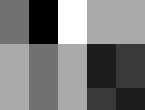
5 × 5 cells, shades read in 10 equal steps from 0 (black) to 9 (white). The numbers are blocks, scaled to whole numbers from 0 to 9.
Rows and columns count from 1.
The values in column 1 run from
4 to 6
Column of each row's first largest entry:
3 3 1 1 1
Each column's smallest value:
4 0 6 1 1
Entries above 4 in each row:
3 3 2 2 2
